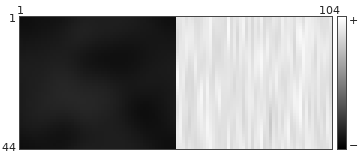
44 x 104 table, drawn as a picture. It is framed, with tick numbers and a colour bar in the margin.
It is made of 1 by 2 panels. Panel 1,1: very low, smooth, faint in contrast. Panel 1,2: very high, streaked downward, faint in contrast.
